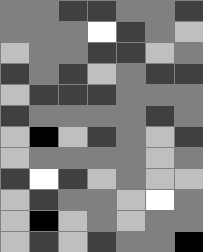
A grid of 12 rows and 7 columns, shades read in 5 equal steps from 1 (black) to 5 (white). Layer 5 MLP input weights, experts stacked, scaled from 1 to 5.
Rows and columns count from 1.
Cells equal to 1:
3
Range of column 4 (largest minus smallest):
3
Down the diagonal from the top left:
3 3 3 4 3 2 2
